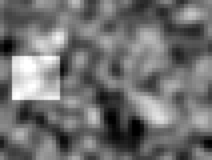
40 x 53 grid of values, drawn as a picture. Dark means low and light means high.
Roughest part: middle left. Ninth with the lowest average: bottom middle. Grain: blotchy. Ninth with the highest average: middle left. Odd patch: higher, in the middle left.
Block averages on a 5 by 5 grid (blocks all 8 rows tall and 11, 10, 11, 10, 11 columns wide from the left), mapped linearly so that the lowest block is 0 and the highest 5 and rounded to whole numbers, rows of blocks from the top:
12101 / 23230 / 52122 / 12032 / 11001
